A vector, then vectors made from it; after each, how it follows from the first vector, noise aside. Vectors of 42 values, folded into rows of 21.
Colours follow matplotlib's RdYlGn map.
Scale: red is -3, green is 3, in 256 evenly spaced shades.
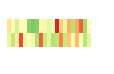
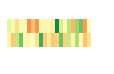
negated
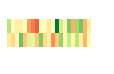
negated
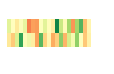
negated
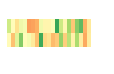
negated
